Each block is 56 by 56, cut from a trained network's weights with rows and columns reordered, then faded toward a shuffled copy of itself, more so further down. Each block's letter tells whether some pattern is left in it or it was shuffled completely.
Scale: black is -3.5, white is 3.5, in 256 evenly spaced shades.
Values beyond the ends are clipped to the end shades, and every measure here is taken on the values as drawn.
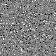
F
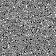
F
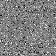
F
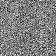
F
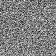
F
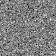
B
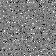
F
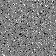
B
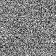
F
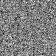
B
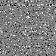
F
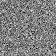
B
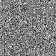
F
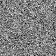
F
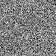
F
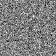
F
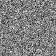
B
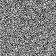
B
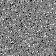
B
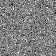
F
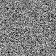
F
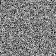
F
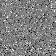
F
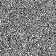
B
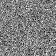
B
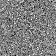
B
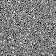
B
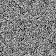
B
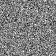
B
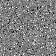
F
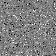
F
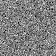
B
